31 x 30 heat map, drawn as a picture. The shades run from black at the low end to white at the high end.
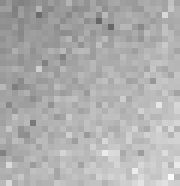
Stripes: none. Ninth with the highest average: bottom right. Average level on the scale: 70%. Ninth with the lowest average: top left. Slope: up to the bottom right. Grain: fine.
